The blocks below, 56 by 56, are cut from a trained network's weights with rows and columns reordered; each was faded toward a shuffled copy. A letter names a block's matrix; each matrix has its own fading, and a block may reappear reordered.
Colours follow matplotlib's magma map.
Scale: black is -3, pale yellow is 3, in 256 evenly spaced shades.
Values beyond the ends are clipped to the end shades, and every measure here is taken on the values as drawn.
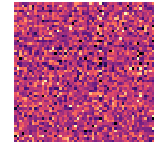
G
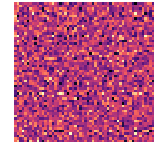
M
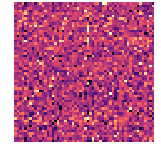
G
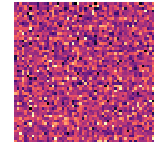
G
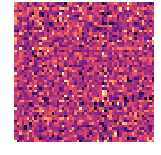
G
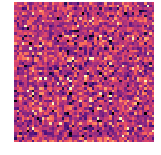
G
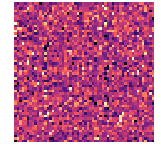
G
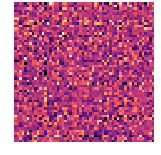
M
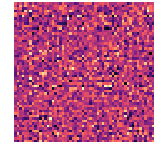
M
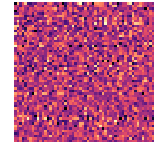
M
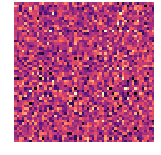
M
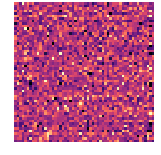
G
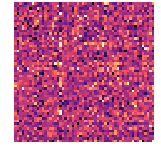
G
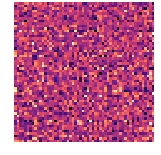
M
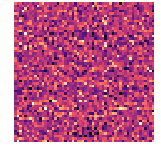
G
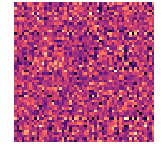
M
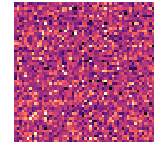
G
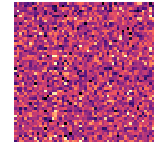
G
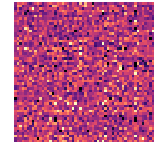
G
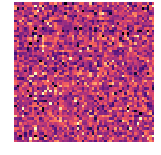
G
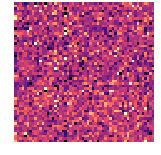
G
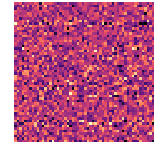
M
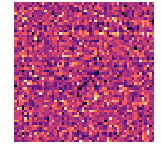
G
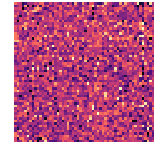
G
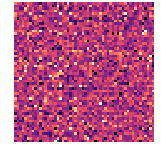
G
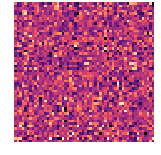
M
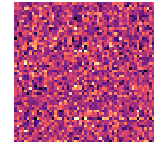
M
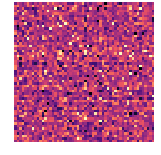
G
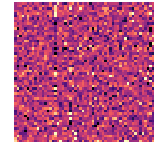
G
